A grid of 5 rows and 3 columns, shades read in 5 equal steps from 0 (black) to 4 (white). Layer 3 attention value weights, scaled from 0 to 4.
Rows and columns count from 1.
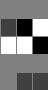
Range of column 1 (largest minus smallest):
3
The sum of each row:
6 5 8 6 4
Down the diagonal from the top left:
2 0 0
